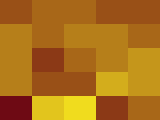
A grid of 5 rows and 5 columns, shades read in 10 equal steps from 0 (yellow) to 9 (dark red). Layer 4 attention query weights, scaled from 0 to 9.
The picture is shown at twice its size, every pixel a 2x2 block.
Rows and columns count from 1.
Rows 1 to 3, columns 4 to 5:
6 6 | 4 5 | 4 3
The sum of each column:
27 24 20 23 22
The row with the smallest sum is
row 4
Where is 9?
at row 5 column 1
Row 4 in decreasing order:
6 6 4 3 2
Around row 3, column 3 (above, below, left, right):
4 6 7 4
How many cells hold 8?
0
